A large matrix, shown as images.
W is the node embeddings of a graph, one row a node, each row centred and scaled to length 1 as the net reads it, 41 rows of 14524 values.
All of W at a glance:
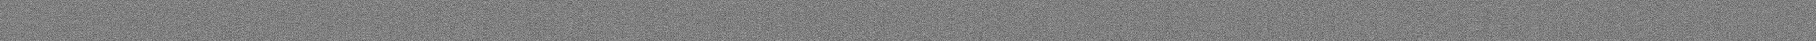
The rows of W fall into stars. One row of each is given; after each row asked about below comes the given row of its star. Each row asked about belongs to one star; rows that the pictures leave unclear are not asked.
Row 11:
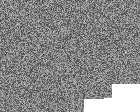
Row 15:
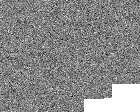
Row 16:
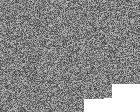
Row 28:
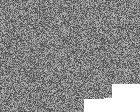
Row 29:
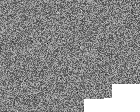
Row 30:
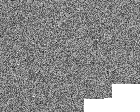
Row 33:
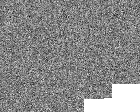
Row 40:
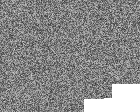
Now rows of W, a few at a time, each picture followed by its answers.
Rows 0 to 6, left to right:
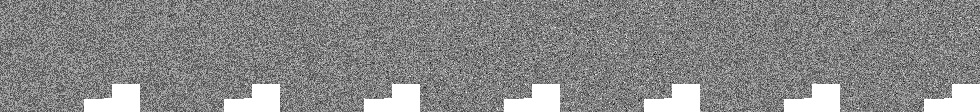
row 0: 29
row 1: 33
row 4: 15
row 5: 15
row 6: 33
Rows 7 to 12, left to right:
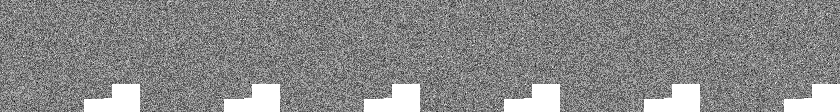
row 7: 40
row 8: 28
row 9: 28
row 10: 33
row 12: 29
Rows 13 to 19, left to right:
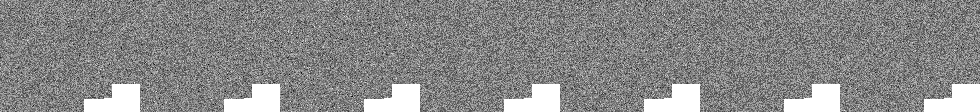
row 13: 15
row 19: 11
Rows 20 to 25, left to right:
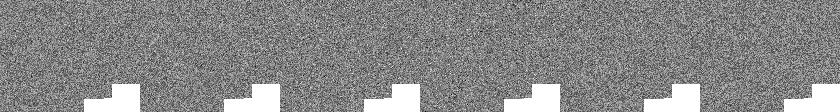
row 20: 29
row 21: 33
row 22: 11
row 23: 29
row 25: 40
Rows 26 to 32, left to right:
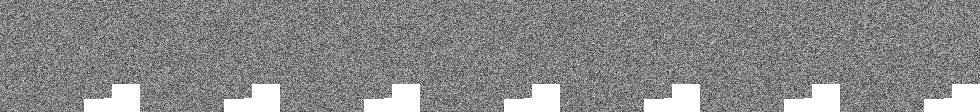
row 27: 15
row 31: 16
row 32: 33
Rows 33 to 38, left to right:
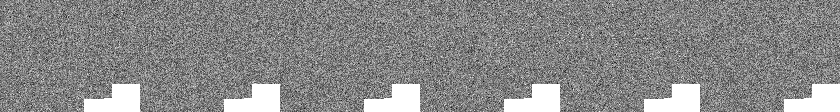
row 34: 29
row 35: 30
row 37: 30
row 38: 28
